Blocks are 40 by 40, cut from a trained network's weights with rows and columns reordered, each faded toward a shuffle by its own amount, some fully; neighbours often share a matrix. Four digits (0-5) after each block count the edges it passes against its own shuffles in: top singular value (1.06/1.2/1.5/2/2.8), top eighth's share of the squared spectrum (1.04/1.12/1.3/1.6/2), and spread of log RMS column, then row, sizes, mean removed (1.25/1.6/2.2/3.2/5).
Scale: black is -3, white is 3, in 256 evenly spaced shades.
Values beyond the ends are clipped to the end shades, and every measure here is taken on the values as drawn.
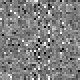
2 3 2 0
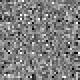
2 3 1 1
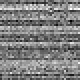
4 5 1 3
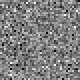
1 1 0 0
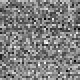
2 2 0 1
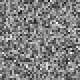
0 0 0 0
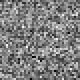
1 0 0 0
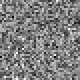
0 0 0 0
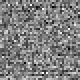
1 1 0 0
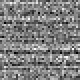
3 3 0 2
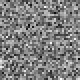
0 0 0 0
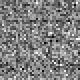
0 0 0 0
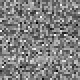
1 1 0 0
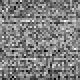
3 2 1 1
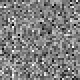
2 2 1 0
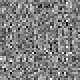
3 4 2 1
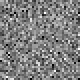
3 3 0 1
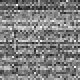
4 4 0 3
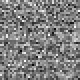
2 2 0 0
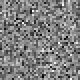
0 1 0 0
